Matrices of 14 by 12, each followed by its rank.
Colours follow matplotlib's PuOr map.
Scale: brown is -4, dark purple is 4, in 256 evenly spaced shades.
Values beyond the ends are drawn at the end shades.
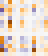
two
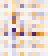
two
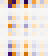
one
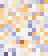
full rank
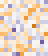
full rank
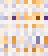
two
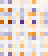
two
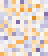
full rank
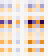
one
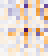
two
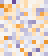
full rank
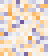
full rank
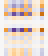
one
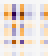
one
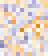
full rank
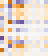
two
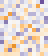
full rank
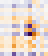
two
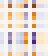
one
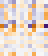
two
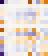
two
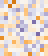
full rank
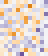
full rank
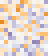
full rank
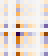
one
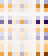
one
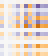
one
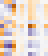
two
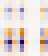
one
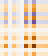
one
